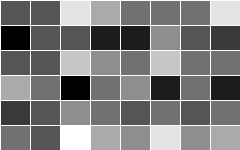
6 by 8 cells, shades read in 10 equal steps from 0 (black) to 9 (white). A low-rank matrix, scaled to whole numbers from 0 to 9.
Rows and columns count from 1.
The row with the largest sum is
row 6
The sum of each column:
18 19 32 26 22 29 23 25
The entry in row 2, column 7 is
3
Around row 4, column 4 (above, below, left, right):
5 4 0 5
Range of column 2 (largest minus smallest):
1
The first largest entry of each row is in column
3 6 3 1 3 3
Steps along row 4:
down down up up down up down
